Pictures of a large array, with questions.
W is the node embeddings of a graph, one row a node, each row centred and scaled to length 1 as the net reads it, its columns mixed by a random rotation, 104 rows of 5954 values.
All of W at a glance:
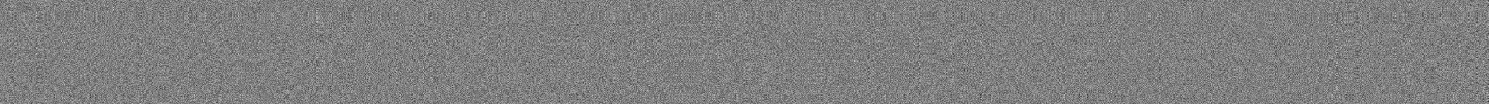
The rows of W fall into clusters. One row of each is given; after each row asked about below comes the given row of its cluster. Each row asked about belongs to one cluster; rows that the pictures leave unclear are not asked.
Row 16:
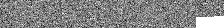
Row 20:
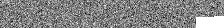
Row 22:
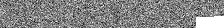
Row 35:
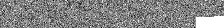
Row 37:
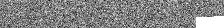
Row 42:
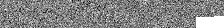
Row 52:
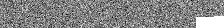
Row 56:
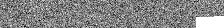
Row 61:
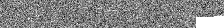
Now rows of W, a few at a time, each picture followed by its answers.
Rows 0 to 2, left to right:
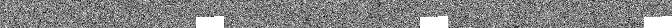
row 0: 42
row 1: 61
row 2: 56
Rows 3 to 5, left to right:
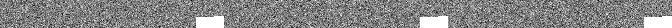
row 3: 52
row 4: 35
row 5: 42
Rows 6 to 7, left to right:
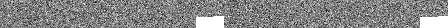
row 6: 37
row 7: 52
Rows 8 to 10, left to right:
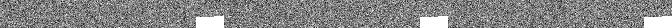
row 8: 22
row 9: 52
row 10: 22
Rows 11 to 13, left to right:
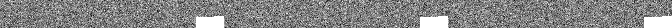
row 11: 37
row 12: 16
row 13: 16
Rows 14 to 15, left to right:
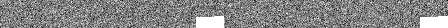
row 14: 20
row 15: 16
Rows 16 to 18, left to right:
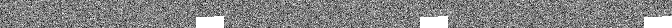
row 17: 22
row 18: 22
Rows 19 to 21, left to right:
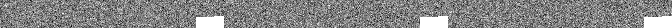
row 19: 16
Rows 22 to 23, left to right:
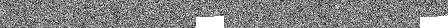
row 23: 61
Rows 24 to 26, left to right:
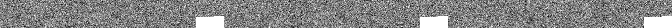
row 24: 56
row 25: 56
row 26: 61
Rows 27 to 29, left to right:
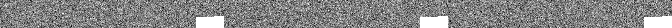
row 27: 16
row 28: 37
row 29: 16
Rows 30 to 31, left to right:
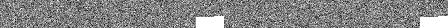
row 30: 35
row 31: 22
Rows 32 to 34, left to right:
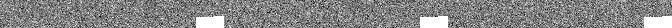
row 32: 61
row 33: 42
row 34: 37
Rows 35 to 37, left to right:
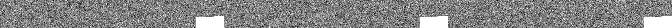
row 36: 56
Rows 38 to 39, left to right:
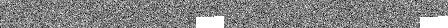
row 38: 20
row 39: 52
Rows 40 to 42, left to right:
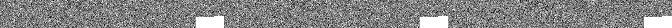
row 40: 35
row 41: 35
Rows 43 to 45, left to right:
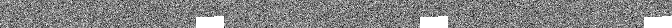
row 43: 20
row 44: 20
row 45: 22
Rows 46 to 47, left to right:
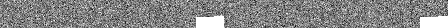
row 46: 52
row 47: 16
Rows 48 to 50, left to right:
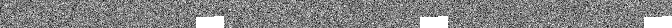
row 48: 16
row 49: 42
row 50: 52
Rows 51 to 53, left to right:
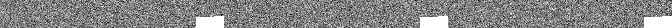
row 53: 16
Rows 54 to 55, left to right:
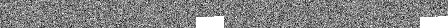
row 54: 16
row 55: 22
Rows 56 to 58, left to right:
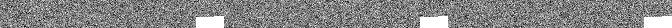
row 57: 22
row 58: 56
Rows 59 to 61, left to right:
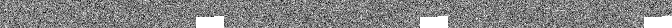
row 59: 42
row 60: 61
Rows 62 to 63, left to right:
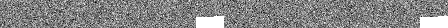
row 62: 37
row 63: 52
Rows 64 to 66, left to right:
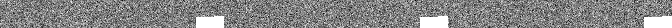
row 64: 20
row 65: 52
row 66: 16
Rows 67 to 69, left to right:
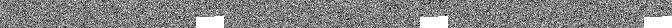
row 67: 22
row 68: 22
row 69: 20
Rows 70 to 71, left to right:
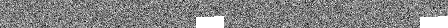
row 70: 20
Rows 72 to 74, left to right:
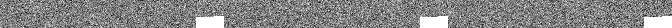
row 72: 56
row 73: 37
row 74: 22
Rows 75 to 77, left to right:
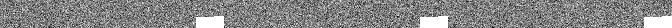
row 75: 52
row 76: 20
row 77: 22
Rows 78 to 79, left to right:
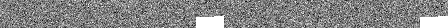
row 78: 22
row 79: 20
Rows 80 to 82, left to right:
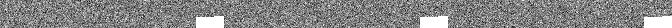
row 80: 42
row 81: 20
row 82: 22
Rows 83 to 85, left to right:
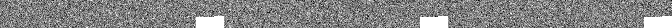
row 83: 35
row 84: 42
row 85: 16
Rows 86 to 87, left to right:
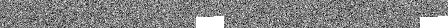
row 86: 37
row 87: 52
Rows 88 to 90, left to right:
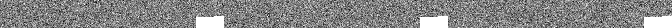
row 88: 37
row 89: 52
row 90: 61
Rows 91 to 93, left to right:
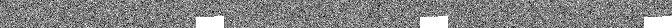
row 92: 61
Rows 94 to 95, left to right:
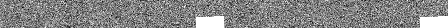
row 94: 56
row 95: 56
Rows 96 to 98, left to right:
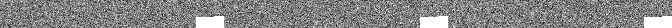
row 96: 37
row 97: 56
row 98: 42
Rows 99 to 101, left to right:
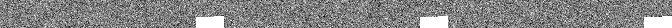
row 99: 56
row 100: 61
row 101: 42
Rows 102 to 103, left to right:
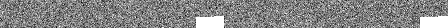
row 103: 20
